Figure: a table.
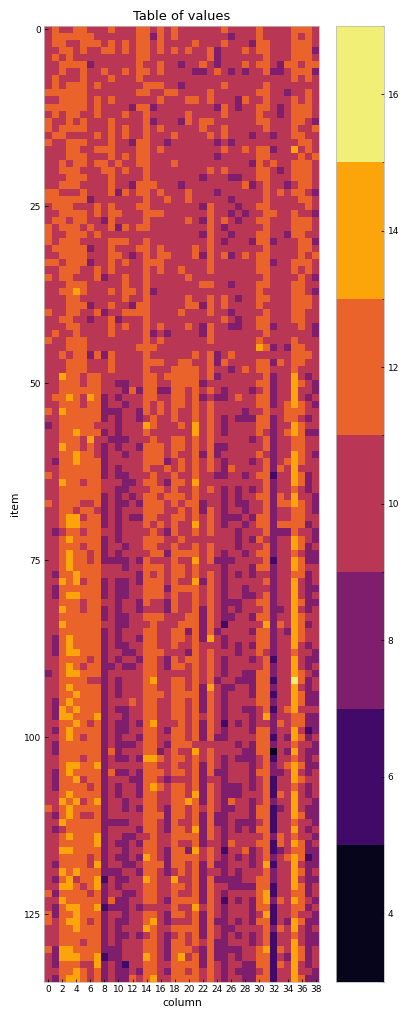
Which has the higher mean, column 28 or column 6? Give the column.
6
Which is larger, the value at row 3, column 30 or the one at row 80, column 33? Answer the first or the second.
the first
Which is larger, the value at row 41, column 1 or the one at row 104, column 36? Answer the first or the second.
the second
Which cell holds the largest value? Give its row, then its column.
92, 35
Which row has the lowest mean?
128
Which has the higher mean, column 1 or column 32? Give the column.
1
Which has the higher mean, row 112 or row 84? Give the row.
84
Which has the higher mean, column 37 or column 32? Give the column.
37
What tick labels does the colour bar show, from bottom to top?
4, 6, 8, 10, 12, 14, 16
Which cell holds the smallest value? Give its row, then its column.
102, 32
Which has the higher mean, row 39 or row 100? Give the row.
39
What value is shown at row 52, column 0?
10
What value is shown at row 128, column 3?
12
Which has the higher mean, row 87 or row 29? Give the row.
29
